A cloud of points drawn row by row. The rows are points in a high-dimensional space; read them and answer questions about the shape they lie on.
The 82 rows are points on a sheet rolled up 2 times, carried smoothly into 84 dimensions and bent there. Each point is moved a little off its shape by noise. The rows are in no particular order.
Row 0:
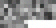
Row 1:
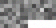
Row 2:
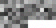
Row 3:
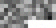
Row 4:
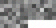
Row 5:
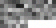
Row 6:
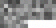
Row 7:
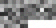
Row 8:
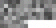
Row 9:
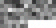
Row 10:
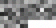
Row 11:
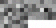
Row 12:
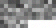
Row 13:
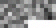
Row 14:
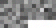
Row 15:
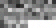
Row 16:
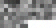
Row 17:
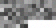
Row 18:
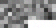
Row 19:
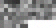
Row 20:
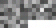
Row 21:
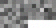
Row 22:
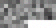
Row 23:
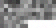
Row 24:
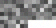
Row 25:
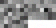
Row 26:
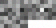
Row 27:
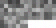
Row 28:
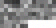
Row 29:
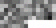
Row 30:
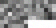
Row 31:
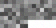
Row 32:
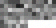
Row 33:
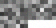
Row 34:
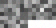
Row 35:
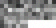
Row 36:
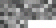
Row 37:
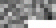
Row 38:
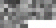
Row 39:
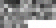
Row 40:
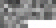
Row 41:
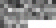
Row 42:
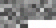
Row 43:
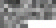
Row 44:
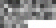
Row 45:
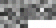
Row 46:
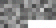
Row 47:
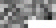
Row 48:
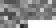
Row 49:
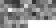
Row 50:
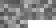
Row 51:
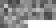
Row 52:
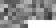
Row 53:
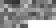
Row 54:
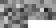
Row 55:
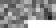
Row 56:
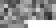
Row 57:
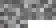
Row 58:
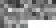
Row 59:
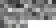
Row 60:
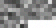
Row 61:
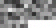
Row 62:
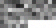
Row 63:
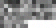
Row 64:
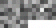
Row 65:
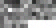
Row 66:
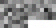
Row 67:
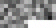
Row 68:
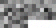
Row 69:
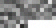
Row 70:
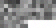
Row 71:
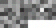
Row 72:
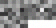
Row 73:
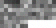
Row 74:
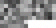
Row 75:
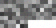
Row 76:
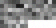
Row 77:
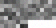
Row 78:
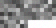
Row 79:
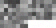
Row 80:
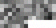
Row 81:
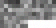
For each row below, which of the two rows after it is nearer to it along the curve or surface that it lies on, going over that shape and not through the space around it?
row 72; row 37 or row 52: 37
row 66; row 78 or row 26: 26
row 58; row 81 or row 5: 5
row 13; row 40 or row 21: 40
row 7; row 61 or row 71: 71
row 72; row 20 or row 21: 20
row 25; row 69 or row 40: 69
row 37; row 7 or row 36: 7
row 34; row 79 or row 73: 73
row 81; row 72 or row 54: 72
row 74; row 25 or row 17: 25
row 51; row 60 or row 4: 60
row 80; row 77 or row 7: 7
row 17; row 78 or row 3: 78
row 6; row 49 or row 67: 67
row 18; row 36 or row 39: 39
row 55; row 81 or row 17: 81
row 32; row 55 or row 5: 5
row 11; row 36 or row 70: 36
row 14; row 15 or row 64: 64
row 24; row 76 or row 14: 14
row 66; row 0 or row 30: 30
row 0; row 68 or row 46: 68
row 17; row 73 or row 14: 14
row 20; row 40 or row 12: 12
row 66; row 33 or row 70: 33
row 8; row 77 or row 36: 36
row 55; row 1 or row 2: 2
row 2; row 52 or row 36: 36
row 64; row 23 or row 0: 23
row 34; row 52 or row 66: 66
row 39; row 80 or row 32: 32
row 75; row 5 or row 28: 28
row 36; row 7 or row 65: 7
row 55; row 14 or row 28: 28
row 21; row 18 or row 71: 71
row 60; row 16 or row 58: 16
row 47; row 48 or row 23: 23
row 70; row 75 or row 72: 75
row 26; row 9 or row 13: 13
